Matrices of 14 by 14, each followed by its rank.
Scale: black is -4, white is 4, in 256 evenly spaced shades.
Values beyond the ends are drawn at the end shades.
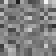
three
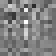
three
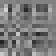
two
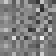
three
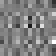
two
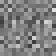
three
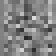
three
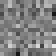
three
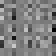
two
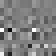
two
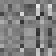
two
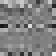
two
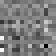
three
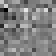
three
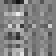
two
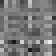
three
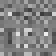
three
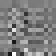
two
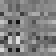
two
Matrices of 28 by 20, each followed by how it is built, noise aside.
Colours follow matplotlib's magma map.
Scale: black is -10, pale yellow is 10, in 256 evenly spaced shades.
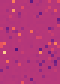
sparse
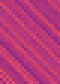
Toeplitz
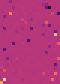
sparse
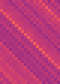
Toeplitz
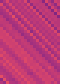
Toeplitz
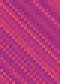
Toeplitz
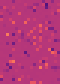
sparse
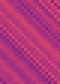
Toeplitz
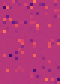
sparse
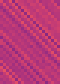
Toeplitz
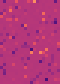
sparse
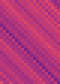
Toeplitz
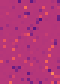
sparse
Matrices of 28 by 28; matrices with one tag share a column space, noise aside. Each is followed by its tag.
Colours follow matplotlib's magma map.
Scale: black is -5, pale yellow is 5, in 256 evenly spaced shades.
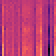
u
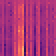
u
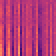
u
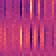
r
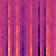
u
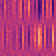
r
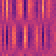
r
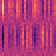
r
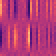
r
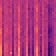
u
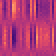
r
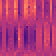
r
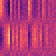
r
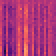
u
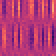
r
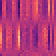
r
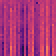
u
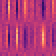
r
